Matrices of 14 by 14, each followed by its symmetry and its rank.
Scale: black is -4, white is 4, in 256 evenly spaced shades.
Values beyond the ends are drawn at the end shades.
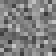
antisymmetric, full rank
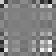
symmetric, rank one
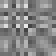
symmetric, rank two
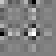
symmetric, rank one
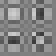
symmetric, rank one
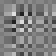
symmetric, rank one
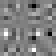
antisymmetric, rank two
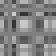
symmetric, rank one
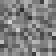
antisymmetric, full rank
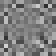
antisymmetric, rank two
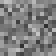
neither, full rank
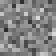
neither, full rank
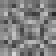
antisymmetric, rank two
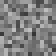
neither, full rank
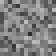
neither, full rank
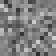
antisymmetric, full rank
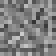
antisymmetric, full rank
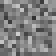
antisymmetric, full rank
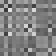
symmetric, rank two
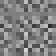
antisymmetric, rank two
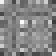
symmetric, rank two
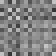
symmetric, rank two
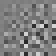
antisymmetric, rank two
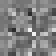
symmetric, rank two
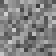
neither, full rank
